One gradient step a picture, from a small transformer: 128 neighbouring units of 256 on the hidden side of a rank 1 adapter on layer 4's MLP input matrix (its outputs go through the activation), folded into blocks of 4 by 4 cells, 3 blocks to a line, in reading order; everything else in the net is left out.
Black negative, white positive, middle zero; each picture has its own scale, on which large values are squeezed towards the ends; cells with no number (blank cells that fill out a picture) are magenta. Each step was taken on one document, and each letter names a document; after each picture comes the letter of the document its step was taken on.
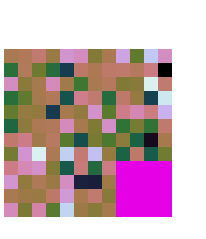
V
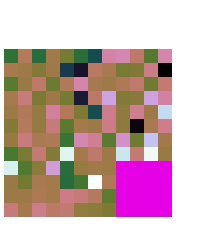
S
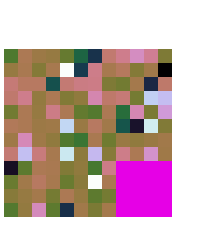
S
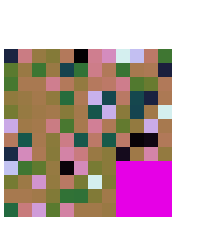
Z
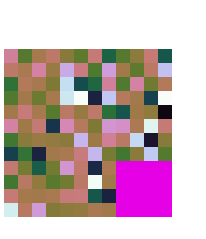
V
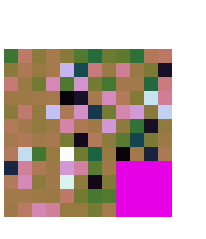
S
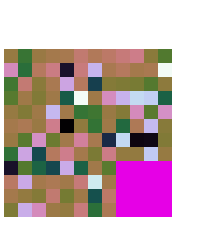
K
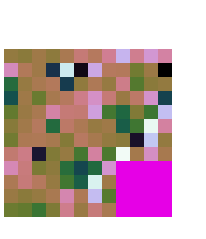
V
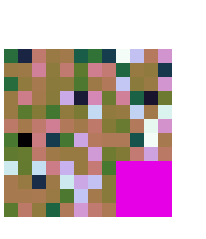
Z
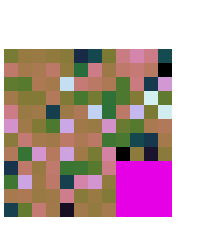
S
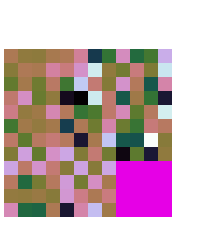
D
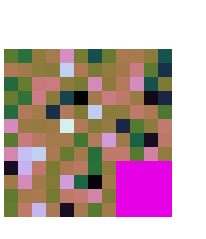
D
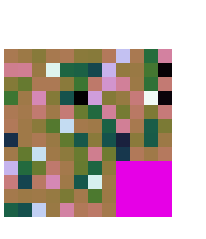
V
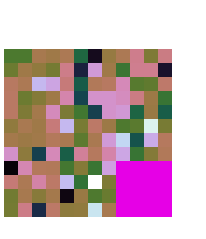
D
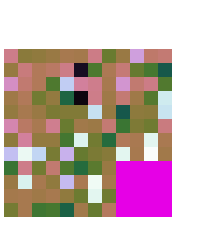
S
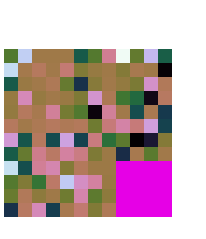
Z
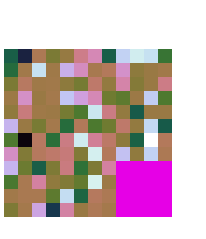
Z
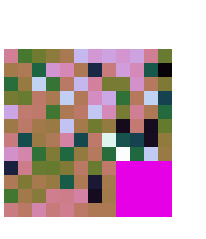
D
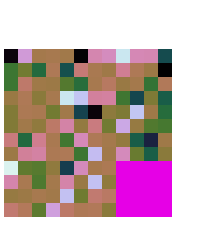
Z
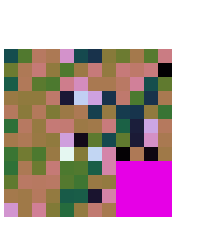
S
